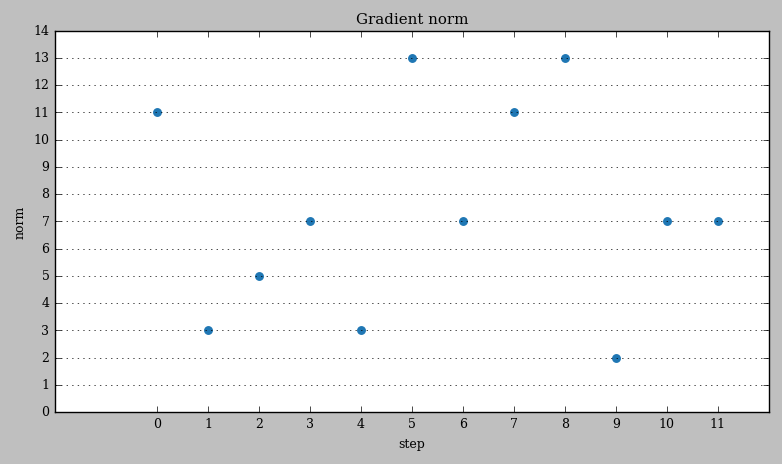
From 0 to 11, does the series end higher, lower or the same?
lower
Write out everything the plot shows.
Title: Gradient norm
x-axis: step, ticks 0 1 2 3 4 5 6 7 8 9 10 11
y-axis: norm, ticks 0 1 2 3 4 5 6 7 8 9 10 11 12 13 14
Values:
11 3 5 7 3 13 7 11 13 2 7 7
